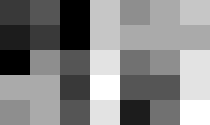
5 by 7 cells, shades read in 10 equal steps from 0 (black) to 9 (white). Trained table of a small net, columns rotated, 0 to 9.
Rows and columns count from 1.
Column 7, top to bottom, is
7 6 8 8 9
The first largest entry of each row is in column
4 4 4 4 7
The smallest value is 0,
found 3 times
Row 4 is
6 6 2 9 3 3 8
